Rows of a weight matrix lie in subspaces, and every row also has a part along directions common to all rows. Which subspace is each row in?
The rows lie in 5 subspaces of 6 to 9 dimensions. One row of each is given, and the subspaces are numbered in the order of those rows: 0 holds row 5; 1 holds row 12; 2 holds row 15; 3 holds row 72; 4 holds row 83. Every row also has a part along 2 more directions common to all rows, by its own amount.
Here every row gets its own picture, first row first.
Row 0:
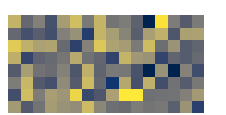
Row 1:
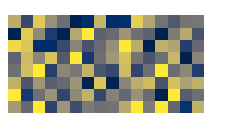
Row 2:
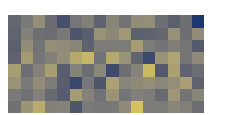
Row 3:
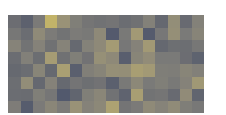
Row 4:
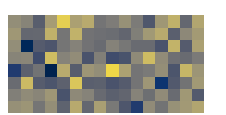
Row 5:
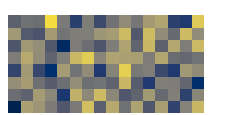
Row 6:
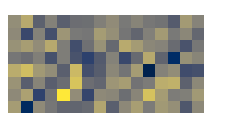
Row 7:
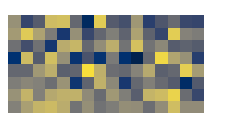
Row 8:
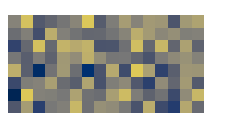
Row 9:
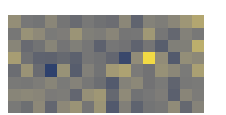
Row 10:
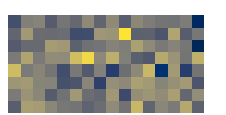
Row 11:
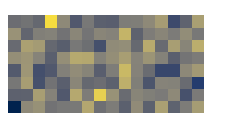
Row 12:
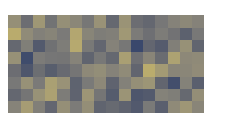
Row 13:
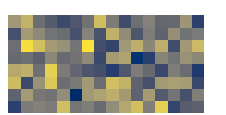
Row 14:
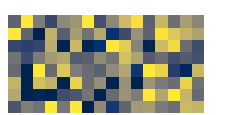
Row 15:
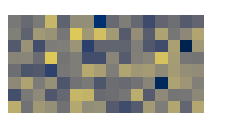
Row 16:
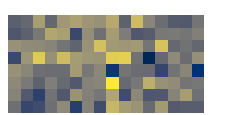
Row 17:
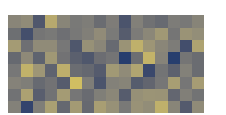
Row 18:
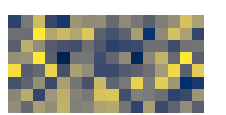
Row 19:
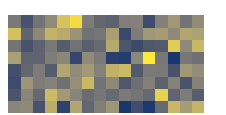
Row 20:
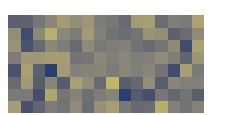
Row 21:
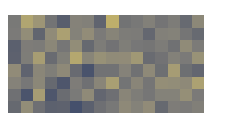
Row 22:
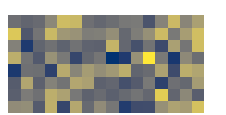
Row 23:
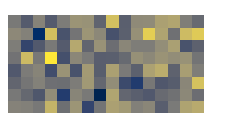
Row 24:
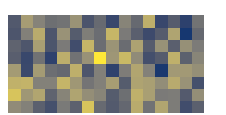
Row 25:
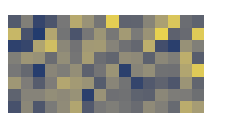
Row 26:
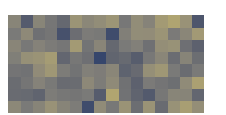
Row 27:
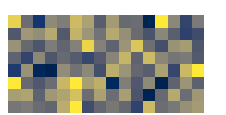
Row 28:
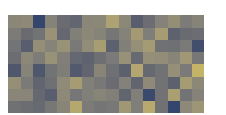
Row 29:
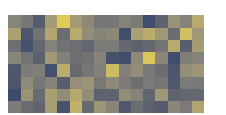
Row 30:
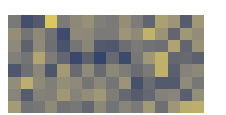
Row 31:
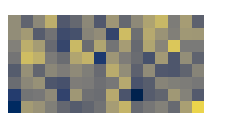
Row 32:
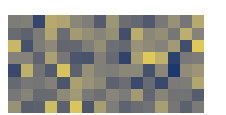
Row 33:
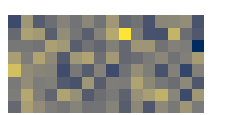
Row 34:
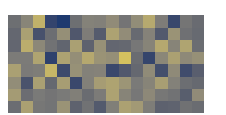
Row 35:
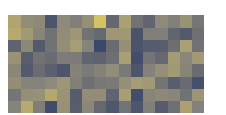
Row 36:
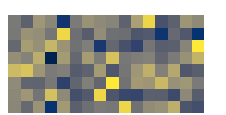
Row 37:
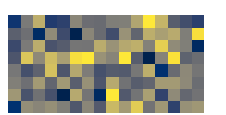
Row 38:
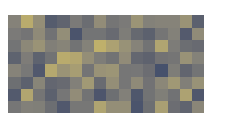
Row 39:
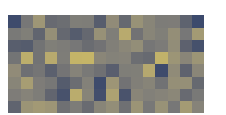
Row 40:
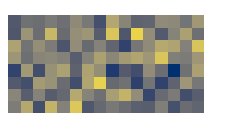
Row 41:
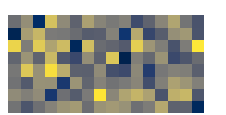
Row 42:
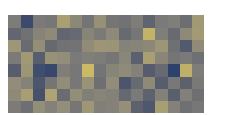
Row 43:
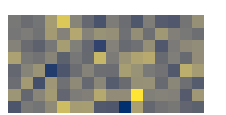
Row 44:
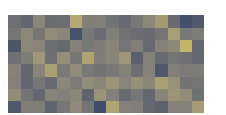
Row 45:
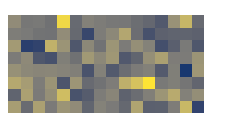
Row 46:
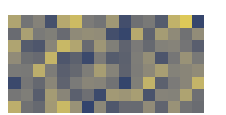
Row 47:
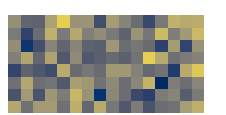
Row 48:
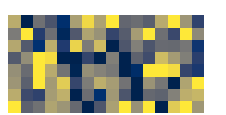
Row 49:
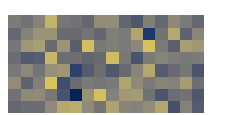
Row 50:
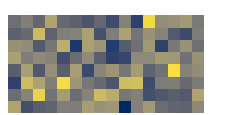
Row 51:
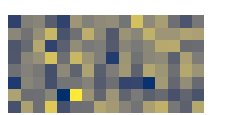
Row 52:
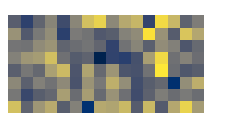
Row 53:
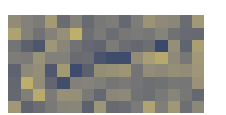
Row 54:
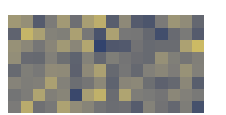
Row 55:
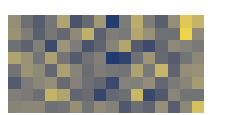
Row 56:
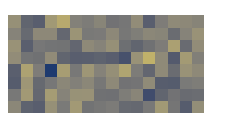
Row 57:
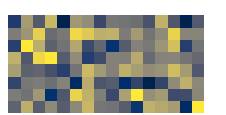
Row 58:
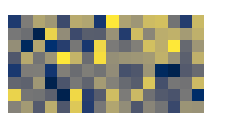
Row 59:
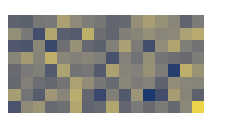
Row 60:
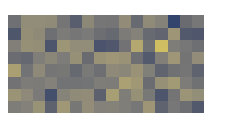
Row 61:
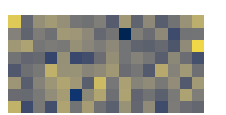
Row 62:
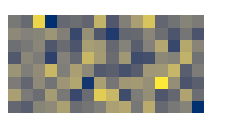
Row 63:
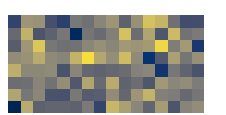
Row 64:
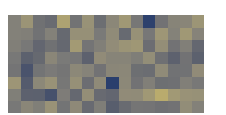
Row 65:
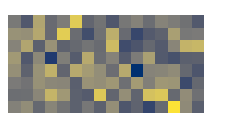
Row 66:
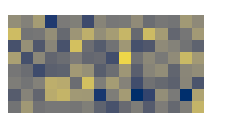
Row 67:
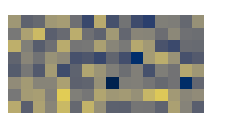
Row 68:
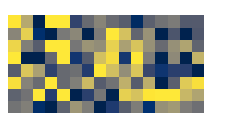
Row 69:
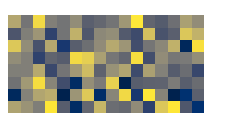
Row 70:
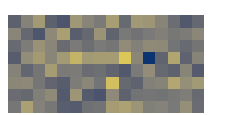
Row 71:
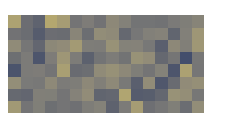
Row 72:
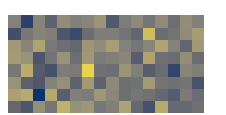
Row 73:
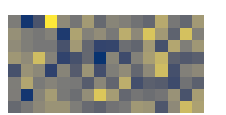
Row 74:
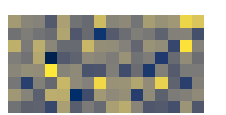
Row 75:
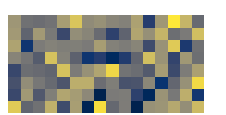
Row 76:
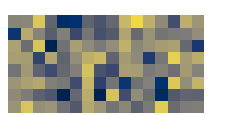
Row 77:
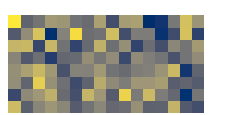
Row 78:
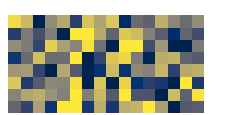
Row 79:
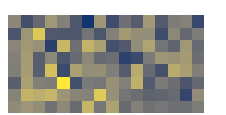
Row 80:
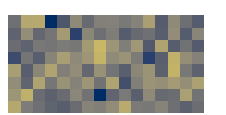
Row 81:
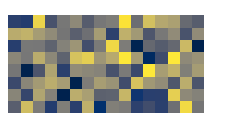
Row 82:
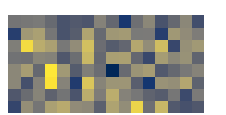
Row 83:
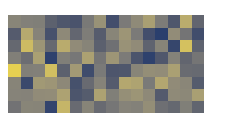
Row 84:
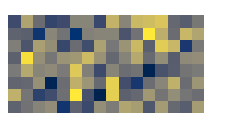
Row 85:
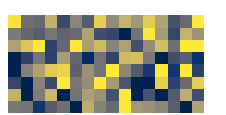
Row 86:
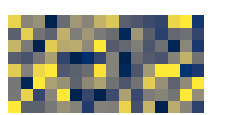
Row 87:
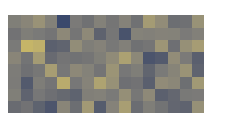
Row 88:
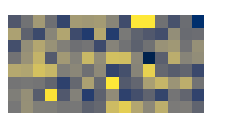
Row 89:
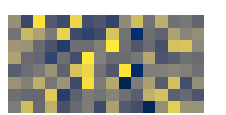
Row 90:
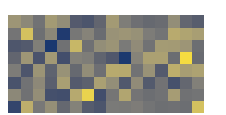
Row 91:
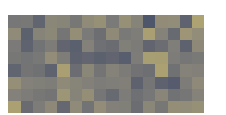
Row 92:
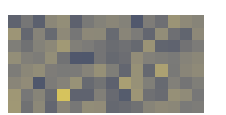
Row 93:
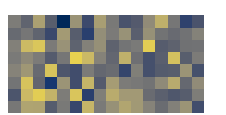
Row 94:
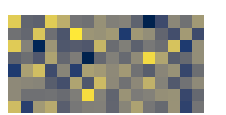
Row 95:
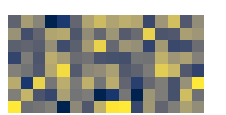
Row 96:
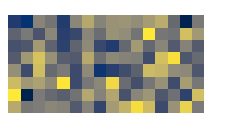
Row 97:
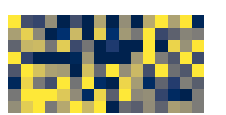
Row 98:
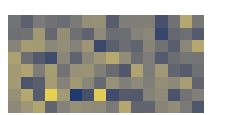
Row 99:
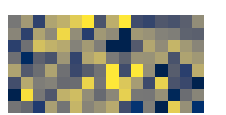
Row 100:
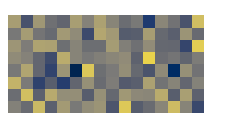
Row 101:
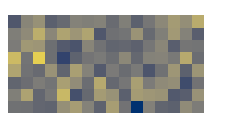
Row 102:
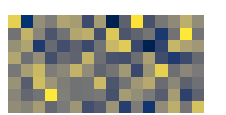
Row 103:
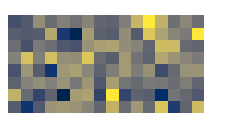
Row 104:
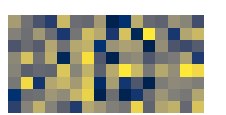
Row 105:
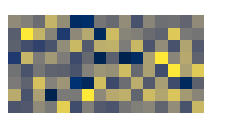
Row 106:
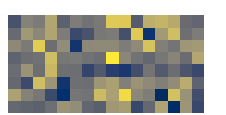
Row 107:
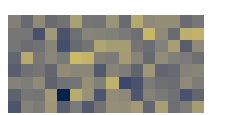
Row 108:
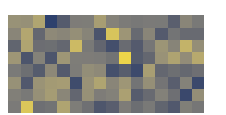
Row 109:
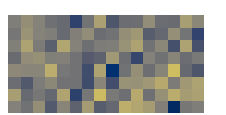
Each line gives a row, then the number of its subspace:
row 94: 4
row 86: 0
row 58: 1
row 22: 4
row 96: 0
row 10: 2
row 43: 0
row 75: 0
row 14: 3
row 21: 3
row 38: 0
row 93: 3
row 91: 0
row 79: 3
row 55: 4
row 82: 1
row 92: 4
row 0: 3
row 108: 1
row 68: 2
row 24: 0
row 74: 2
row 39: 2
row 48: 0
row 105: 3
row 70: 3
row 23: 0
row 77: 4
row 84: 1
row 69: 4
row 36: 3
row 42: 3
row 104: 1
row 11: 0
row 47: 2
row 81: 1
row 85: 2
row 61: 2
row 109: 4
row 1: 4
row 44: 4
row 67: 3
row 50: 3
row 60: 4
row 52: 0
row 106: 1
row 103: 3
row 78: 4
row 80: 0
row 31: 0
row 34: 1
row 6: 1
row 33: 2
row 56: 3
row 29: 4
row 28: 4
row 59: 4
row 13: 1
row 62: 2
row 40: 1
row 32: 1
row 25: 4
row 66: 1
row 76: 4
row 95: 0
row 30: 0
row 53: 3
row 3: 1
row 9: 3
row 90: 3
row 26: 0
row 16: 3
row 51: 2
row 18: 2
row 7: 3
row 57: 2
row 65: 4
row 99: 4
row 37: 3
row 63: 2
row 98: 3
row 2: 2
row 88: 3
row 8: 4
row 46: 0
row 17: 1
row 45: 2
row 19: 4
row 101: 2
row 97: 3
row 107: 4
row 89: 4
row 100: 3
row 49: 1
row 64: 3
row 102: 4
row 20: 3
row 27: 4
